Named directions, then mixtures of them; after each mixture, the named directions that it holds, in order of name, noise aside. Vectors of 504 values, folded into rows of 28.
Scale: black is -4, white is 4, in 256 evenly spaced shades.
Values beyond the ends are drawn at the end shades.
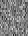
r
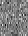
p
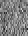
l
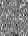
p, r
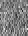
l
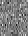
p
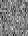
l, r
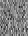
l, r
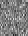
p, r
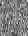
l, p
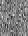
p, r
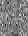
p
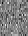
p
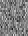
r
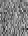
l
